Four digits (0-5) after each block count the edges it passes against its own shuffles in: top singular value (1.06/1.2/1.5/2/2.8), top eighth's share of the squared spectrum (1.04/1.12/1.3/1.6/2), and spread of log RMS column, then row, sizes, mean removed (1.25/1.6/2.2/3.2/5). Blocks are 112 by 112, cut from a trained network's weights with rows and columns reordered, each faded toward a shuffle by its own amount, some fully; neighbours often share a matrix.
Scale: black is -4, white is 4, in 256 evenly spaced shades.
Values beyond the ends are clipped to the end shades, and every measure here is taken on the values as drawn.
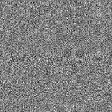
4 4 2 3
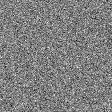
1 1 0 0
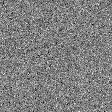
0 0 0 0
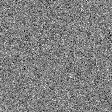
0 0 0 0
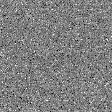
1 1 0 0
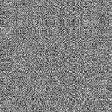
4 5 2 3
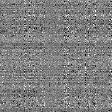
4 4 4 2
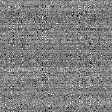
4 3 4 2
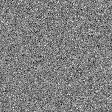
1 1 0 0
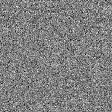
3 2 0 1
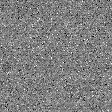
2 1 1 0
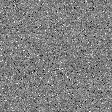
0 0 0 0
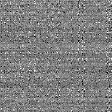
3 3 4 2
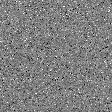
0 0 0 0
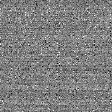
3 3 3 1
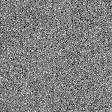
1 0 0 0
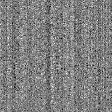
4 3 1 3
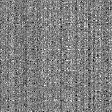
4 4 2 3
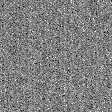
2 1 0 0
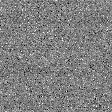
1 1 0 0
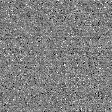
2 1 1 0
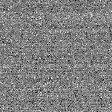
2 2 2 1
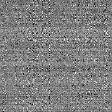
3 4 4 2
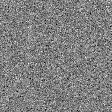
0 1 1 0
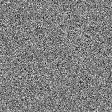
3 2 0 1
